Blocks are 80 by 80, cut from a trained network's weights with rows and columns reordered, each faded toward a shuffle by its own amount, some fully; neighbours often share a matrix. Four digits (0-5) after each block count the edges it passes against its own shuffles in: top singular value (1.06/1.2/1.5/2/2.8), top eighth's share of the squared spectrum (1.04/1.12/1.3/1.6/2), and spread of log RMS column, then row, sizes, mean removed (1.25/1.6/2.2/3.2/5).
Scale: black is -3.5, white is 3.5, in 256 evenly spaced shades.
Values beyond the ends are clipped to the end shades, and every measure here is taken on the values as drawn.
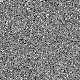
0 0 0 0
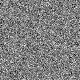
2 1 0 0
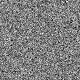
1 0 0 0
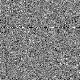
2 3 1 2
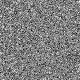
0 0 0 0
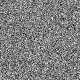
0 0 0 0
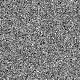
1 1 0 0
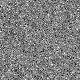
0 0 0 0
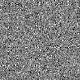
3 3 1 2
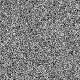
2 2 0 0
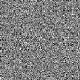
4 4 2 2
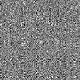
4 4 2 2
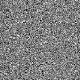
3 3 1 2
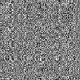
4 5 3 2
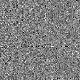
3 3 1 1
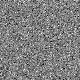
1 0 0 0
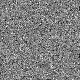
1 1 0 0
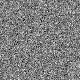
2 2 0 0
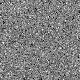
2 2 0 0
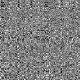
3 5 3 3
